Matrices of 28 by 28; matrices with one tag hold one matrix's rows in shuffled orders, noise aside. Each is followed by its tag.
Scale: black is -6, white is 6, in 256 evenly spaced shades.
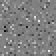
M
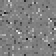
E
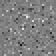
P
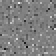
E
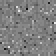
E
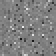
P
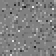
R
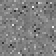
R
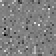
M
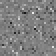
R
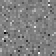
M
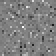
P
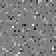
R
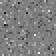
M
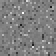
P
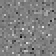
P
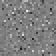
P
